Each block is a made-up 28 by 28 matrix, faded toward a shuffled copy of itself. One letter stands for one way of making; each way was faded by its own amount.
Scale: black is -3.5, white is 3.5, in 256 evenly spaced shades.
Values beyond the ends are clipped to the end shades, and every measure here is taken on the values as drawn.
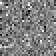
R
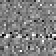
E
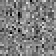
R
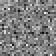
E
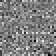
E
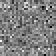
E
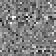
E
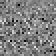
E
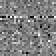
E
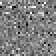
E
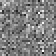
R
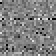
E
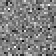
E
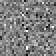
R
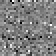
E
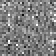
R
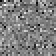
E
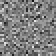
R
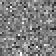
E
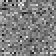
E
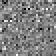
E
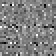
E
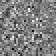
R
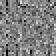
R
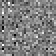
R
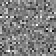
E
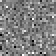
R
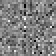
R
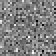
E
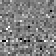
E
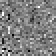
R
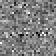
E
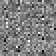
R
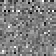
E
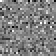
E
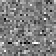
E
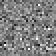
E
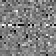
E
